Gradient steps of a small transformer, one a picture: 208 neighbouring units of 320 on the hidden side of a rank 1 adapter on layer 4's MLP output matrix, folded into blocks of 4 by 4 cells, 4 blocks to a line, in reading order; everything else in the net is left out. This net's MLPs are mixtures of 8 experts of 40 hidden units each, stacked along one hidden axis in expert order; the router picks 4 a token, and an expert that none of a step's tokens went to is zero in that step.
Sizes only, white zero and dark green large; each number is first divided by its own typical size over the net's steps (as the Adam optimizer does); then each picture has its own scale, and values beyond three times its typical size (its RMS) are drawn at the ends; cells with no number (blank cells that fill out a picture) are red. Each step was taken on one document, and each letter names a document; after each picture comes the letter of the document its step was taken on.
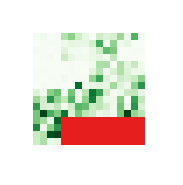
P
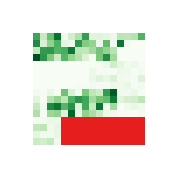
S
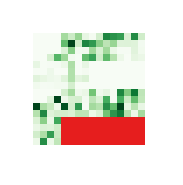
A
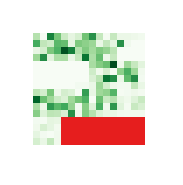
S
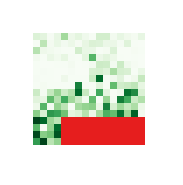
P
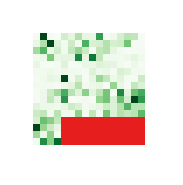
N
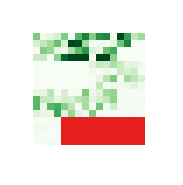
S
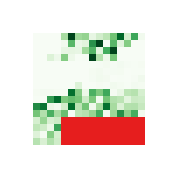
A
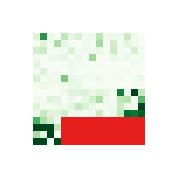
N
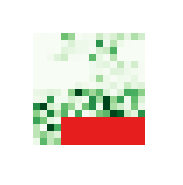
A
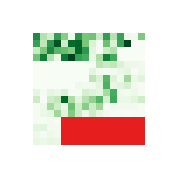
S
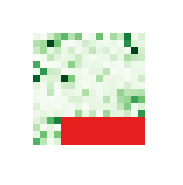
N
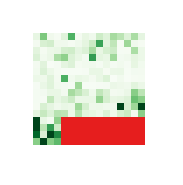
N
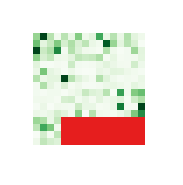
N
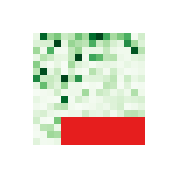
N
